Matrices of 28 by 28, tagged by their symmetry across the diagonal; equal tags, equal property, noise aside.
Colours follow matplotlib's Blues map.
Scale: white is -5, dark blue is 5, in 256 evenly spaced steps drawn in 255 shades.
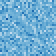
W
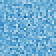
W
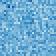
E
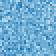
W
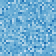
W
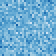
E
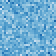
W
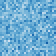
E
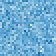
W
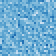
W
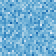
E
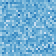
E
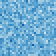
W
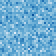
W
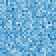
E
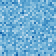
E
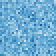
W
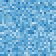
E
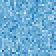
E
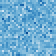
E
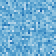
W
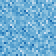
W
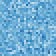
E
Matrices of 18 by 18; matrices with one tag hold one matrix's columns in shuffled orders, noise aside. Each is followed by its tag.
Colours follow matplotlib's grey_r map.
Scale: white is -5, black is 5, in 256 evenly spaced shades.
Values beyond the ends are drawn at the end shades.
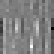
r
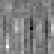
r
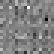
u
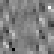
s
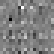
u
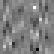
s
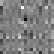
u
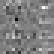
u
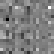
u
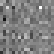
u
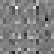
u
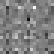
u
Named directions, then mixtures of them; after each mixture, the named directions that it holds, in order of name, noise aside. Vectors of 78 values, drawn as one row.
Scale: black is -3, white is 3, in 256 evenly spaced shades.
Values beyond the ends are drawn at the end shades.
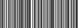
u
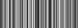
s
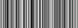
s, u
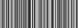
s, u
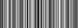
s, u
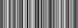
s, u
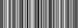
s, u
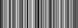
s, u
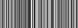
s, u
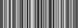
s, u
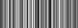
s
